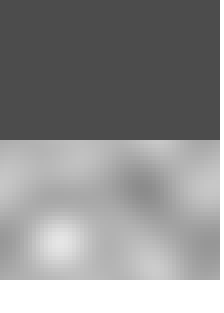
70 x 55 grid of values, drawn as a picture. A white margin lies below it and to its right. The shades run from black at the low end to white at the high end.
It is made of 2 by 1 panels. Panel 1,1: low, flat. Panel 2,1: high, smooth.
